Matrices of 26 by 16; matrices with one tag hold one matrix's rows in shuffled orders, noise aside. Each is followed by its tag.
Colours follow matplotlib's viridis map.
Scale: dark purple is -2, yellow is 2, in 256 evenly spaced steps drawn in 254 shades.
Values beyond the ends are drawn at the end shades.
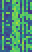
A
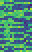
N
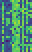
A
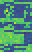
N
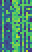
A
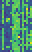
A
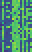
A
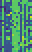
A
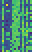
A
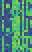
A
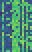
A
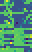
N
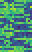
N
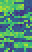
N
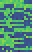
N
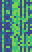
A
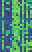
A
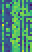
A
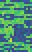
N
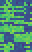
N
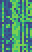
A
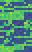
N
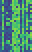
A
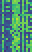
A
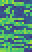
N
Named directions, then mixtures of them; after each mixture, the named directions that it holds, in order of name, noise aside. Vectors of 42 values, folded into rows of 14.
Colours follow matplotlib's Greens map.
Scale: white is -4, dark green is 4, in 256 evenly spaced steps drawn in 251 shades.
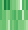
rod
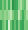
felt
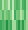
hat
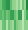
felt, hat, rod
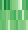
rod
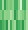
felt, hat, rod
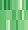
rod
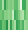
felt, hat, rod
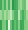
felt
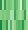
felt, hat, rod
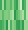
felt, hat, rod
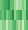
felt, hat, rod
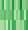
hat, rod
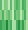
hat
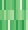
felt, hat, rod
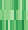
felt, hat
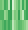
felt, hat, rod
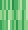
felt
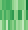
felt, hat, rod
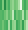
hat, rod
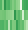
hat, rod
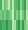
hat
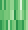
felt, hat, rod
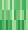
hat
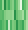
felt, hat, rod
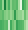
felt, hat, rod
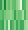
felt, hat, rod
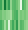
felt, rod
